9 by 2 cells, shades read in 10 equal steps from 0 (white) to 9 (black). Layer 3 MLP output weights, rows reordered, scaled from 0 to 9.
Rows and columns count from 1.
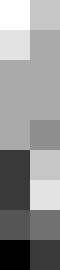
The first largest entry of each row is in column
2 2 1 1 2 1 1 1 1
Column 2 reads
2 3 3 3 4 2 1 5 7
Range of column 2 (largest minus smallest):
6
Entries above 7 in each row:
0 0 0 0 0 0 0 0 1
